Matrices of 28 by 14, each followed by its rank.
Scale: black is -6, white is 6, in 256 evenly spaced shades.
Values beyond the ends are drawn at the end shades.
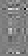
two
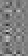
two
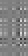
one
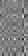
two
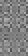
two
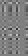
one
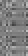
two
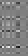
one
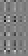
one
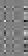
one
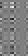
one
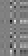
one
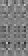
two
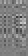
two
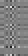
one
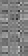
two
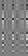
one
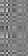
one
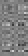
two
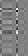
one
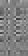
two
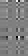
one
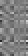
two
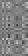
two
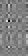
two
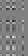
one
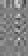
two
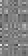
two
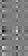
one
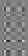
one
